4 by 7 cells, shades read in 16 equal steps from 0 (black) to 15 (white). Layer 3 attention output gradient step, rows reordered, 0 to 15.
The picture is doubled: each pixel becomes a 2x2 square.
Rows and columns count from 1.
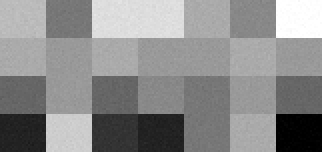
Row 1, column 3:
13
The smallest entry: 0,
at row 4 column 7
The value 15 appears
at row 1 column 7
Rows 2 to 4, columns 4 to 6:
9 9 10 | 8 7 9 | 2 7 10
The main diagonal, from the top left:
11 9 6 2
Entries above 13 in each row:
1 0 0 0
